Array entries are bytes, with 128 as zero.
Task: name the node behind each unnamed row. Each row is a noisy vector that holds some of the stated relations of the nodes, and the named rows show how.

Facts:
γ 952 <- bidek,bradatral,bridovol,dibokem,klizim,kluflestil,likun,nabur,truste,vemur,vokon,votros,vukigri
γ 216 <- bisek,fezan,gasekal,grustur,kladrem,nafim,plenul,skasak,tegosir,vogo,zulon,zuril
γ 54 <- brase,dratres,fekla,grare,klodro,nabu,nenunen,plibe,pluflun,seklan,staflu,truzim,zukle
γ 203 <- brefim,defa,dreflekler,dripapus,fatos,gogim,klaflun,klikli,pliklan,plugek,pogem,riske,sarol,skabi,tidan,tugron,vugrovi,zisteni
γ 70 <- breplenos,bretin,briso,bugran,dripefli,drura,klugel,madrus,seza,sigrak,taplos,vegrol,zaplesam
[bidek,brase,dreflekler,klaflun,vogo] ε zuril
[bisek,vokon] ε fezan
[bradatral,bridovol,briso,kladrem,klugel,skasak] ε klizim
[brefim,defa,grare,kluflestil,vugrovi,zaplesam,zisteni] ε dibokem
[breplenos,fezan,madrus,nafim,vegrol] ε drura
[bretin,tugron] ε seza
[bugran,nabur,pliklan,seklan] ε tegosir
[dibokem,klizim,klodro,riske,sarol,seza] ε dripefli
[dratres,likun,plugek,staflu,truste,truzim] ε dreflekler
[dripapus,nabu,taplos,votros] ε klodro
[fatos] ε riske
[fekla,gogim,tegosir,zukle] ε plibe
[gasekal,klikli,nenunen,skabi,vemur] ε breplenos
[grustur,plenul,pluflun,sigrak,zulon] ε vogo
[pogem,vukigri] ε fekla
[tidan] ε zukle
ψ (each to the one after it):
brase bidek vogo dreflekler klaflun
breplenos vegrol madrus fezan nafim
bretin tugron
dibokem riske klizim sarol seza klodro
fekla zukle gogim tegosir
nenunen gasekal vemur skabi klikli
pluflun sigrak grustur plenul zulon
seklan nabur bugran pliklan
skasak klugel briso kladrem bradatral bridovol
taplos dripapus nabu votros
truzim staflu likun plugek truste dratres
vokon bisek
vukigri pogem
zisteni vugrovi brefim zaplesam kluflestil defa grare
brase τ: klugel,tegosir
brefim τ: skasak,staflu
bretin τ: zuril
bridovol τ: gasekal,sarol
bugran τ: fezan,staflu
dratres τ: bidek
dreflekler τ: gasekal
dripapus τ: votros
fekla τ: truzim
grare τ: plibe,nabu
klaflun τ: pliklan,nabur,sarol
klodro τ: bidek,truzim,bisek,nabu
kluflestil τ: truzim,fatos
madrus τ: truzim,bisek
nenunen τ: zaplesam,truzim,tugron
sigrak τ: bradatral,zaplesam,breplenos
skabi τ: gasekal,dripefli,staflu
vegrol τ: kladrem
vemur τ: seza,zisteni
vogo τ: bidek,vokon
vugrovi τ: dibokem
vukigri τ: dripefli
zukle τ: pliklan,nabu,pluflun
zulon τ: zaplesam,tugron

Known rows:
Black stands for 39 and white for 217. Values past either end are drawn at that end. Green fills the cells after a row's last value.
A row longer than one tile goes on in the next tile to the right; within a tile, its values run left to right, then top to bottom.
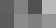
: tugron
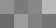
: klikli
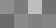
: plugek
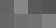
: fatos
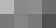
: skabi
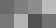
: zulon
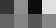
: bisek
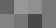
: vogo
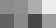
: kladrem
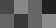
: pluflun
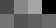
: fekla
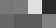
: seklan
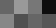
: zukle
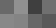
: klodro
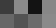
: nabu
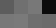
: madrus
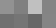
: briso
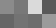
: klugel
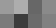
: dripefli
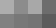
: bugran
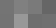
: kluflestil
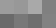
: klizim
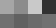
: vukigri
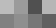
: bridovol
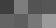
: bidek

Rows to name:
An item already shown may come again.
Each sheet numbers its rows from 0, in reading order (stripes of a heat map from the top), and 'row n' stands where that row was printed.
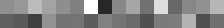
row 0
skasak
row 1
brase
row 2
fezan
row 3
zulon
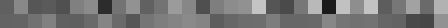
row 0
fatos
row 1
vokon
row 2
nabur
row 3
klaflun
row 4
riske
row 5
breplenos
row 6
brefim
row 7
gasekal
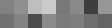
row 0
grustur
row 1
grare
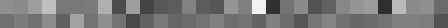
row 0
seza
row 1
bradatral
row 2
plibe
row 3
fatos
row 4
bretin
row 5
nabur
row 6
drura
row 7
skabi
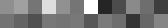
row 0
fezan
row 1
brase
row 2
pluflun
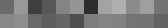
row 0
klodro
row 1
sarol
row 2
bugran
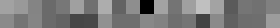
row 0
dreflekler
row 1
gasekal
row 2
pliklan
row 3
zuril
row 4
zaplesam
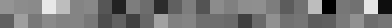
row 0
votros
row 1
skabi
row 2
truzim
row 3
dratres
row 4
staflu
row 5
nenunen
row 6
sigrak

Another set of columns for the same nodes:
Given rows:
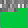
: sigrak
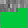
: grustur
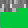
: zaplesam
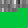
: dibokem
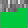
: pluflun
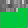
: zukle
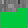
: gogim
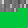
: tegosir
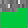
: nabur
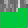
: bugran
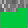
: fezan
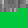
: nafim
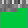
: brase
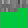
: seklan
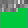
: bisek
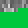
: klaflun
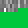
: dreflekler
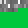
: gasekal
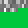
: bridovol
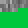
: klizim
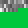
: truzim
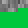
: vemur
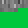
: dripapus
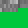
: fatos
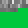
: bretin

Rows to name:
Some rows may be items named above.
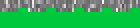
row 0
vukigri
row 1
vokon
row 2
staflu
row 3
dripefli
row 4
dreflekler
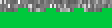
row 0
gasekal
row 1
zulon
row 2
klaflun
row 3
breplenos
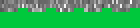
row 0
vogo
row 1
klaflun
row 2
sarol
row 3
zaplesam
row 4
gasekal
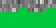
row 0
votros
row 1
fekla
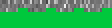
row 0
plibe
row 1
brase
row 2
pliklan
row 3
fezan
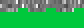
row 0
klodro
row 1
nabur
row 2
zukle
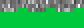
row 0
klaflun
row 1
skasak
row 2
kluflestil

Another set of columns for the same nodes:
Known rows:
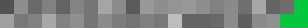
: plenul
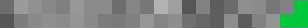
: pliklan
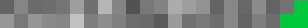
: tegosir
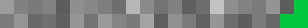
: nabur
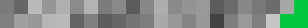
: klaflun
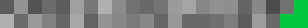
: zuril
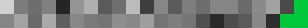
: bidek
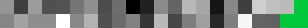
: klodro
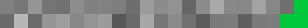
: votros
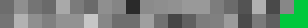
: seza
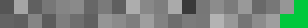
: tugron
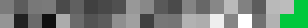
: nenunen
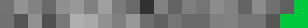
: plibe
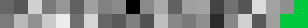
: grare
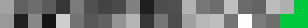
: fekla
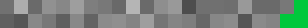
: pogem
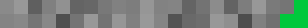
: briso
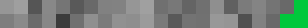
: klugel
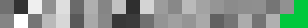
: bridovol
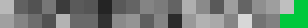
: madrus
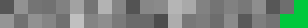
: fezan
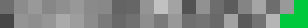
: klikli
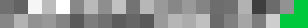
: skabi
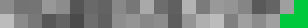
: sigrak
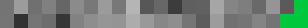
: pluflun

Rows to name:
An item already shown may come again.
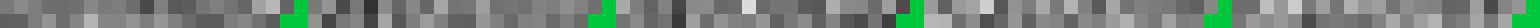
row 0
nabu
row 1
bisek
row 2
vokon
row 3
bugran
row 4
brefim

